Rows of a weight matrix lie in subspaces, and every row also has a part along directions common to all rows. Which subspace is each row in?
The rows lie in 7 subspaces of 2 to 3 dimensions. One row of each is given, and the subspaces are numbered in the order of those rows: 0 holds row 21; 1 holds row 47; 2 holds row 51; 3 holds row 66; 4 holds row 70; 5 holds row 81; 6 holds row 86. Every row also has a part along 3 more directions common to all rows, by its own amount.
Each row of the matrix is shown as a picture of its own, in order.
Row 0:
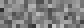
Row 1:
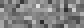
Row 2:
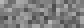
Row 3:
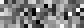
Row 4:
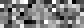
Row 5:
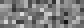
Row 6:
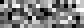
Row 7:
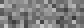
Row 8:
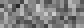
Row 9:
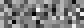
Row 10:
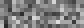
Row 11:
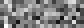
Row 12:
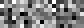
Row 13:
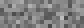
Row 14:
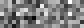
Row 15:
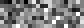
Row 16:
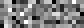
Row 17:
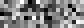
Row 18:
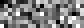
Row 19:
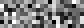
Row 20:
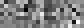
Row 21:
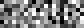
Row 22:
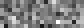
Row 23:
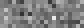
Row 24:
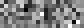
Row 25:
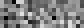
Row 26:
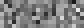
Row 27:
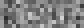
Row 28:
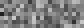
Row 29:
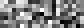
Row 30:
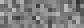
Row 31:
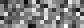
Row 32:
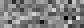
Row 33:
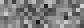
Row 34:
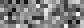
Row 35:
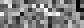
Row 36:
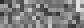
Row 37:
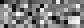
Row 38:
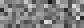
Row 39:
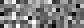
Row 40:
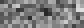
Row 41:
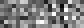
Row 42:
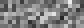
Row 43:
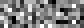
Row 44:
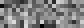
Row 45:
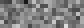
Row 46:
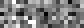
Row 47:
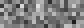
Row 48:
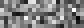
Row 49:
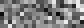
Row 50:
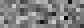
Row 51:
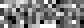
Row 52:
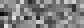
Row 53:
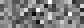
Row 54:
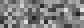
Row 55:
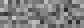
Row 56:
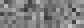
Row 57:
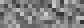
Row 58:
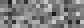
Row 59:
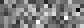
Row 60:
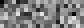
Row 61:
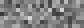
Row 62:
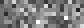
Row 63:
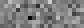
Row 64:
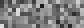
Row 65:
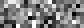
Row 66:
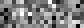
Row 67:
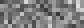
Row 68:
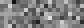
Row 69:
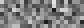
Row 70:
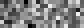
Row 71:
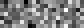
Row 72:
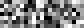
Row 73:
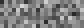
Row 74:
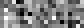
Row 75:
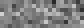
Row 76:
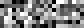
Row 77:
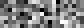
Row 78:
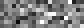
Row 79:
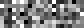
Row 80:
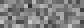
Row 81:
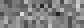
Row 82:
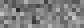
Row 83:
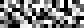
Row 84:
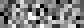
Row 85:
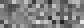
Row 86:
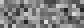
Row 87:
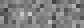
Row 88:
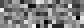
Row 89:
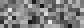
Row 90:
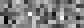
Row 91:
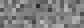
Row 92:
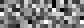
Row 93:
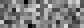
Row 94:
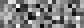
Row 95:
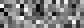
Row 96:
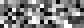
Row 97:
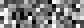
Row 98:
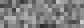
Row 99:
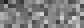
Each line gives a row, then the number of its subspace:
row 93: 4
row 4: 2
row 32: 0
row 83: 5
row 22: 2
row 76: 2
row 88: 4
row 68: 0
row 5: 6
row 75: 5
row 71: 4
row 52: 1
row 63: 3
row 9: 0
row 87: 3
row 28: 1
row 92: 5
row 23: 3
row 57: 5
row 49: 5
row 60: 6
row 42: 4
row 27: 3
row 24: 1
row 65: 3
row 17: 1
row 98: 2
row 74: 3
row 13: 4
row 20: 1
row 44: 2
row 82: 4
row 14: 3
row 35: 5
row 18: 6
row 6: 5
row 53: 0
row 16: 2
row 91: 1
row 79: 2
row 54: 6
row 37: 6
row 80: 6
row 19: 0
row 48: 1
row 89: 6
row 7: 2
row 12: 2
